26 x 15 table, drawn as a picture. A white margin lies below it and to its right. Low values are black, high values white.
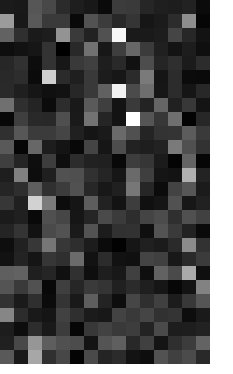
Mirror symmetry: none. Seam: none. Histogram: skewed, a long tail of high values. Odd rows or columns: none. Stripes: none. Slope: none. Average level on the scale: 20%.
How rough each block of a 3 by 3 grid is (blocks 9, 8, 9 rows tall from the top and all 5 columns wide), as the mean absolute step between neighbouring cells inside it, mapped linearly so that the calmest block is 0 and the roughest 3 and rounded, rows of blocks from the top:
130
201
101
